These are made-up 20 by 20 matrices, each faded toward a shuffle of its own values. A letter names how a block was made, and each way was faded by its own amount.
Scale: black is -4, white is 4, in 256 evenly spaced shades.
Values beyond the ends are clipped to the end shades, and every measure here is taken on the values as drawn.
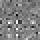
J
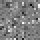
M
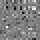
J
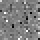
M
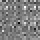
J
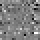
J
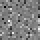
M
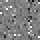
M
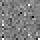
M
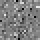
M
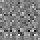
J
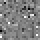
M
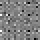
J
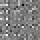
J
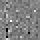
M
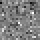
M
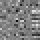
J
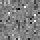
M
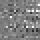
J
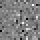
M
